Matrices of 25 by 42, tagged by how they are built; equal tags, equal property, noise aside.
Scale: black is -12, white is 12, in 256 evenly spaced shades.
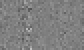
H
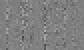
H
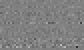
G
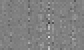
H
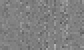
H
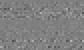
G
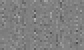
H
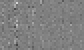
H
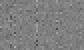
H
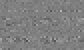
G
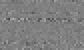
G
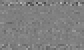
G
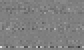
G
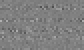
G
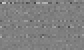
G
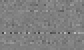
G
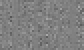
H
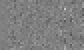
H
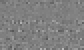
G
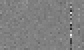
H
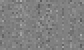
H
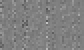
H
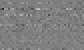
G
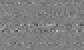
G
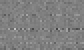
G
